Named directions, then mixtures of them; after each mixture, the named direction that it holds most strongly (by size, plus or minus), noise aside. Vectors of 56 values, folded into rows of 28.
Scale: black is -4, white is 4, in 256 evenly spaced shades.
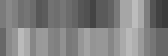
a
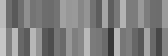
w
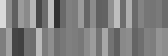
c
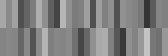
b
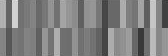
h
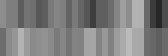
a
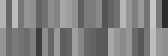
h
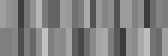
b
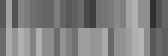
a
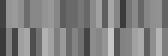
w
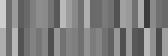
w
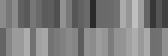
a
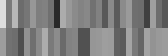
b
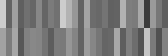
w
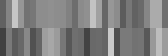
w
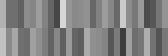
w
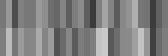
h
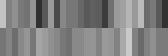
a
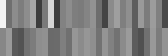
c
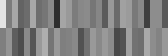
b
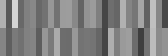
h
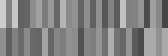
h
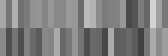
h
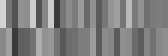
c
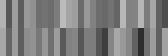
h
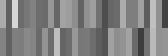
h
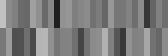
b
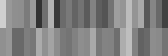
c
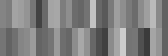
b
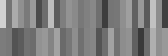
h
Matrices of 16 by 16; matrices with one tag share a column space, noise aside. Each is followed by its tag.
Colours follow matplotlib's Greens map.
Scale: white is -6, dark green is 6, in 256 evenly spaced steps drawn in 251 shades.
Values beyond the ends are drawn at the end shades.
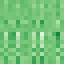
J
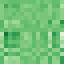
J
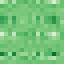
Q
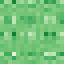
Q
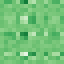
Q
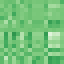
J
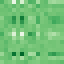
Q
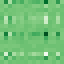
Q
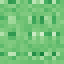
Q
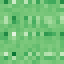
Q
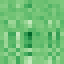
J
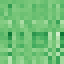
J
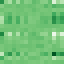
Q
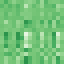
J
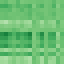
J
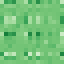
Q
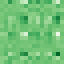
Q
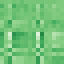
J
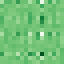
Q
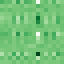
Q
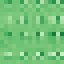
Q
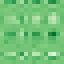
Q
